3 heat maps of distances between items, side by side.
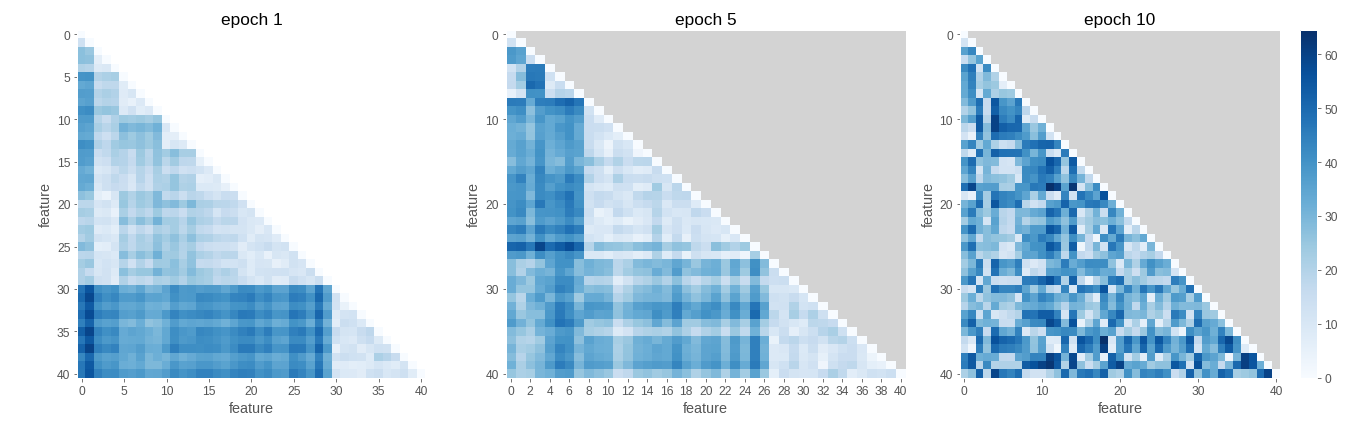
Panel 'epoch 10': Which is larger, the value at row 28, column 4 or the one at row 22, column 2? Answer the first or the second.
the first
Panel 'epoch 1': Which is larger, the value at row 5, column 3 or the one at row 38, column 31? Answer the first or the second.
the first
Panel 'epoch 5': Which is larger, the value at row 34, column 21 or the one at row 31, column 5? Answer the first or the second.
the second
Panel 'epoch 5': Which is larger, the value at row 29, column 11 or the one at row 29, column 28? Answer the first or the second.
the second
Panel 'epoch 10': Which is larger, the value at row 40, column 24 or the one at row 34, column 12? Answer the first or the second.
the second
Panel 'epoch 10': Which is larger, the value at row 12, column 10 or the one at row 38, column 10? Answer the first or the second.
the second
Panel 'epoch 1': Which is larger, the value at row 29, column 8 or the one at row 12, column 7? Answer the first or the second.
the second
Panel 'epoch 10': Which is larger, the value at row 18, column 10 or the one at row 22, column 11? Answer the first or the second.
the first
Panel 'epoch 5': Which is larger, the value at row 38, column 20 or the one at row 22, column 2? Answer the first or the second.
the first
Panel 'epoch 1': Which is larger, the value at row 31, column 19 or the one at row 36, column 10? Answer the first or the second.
the first
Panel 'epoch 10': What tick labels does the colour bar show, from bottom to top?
0, 10, 20, 30, 40, 50, 60
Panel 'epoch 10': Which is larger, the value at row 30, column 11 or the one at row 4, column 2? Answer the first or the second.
the first
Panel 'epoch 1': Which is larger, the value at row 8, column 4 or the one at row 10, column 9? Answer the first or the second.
the second
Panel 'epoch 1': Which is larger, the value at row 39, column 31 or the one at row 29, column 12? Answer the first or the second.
the second
